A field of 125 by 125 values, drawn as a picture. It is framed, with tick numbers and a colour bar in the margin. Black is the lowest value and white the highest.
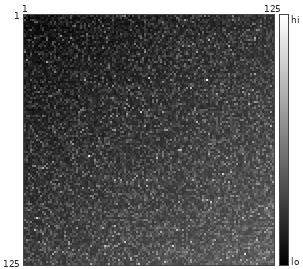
Slope: up to the bottom right. Stripes: none. Grain: fine. Ninth with the lowest average: top left. Mirror symmetry: none. Ninth with the highest average: bottom right. Odd rows or columns: none.
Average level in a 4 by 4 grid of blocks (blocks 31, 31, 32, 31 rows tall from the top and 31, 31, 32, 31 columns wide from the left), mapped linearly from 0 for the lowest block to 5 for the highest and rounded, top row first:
0122
1223
2334
3445
